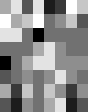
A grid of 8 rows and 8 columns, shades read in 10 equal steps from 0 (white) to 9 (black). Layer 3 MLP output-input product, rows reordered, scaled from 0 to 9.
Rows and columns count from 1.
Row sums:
28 22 36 33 31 34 34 41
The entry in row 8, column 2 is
8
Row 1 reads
3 1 6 1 8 7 0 2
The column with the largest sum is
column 8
